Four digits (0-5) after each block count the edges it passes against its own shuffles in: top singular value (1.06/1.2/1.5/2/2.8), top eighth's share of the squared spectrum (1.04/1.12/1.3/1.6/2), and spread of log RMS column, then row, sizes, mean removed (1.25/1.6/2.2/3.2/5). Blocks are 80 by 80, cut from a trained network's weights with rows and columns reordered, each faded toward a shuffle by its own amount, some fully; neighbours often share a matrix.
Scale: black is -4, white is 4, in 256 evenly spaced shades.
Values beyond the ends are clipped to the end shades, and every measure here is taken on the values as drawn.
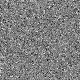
0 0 0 0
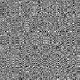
4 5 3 3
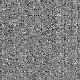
2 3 0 2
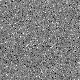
0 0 0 0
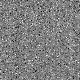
1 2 0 0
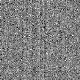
2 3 0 2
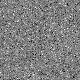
0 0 0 0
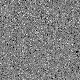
0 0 0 0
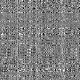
3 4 1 4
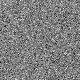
0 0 0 0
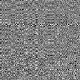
4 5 2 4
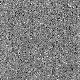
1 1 0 1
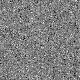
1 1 0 0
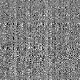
3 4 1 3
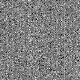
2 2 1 2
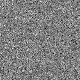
2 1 0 0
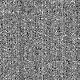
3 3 0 2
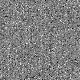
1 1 0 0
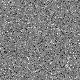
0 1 0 0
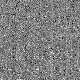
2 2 0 1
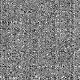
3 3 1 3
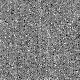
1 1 0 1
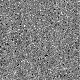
0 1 0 0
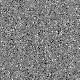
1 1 0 0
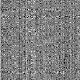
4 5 2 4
